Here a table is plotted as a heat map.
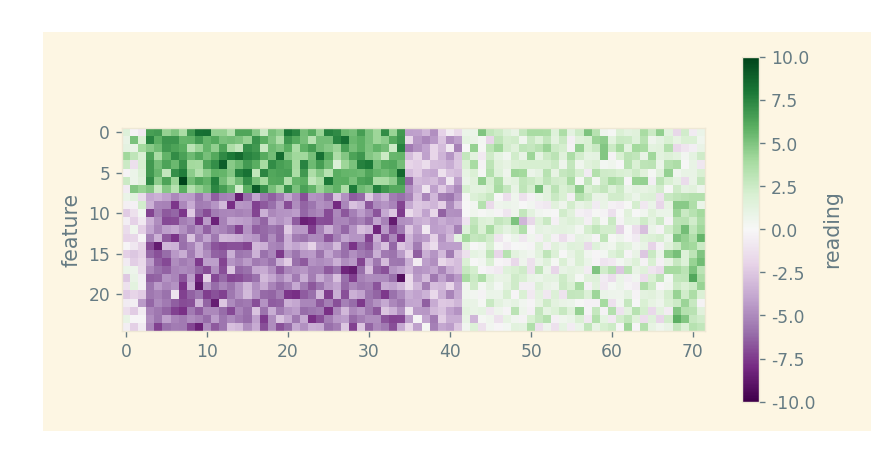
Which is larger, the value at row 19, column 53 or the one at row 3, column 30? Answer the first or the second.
the second
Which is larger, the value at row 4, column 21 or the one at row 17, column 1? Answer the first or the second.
the first
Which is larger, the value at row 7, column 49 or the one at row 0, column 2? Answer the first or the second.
the first
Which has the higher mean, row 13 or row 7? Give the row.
7
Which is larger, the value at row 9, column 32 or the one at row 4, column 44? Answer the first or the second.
the second
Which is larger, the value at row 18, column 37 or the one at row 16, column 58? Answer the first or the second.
the second
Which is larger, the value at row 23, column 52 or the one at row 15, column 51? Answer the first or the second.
the first
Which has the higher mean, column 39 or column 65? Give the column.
65
